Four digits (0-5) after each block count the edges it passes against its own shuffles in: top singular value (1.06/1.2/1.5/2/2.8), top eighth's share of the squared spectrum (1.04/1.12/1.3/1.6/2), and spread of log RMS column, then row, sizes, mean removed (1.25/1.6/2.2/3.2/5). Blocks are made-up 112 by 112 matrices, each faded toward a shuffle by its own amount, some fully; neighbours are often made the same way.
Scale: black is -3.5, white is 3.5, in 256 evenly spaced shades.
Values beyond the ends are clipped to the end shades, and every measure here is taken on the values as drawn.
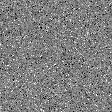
0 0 0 0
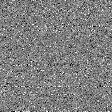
1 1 0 2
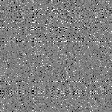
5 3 2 3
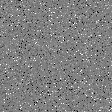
1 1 0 0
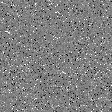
2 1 0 0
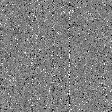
2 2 2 0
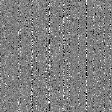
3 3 4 0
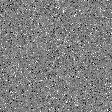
0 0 0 0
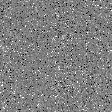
1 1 2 0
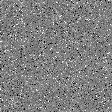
0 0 1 0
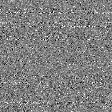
1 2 0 3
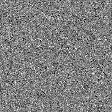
0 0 0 2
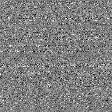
1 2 0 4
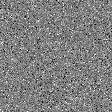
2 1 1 0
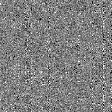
4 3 3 1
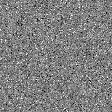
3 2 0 0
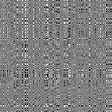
5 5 4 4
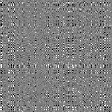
5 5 4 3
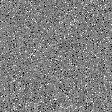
3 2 1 0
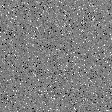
0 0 0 0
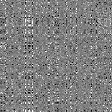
5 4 3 2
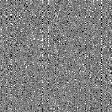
4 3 3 1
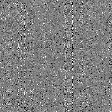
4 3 3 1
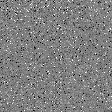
3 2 1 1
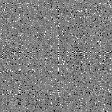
4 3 2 2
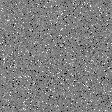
0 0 0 0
